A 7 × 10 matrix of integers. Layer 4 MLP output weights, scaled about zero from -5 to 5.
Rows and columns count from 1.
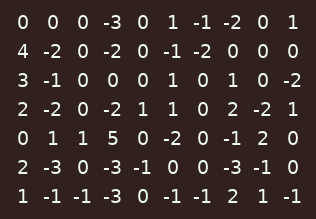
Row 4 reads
2 -2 0 -2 1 1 0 2 -2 1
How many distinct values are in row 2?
4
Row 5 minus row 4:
-2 3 1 7 -1 -3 0 -3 4 -1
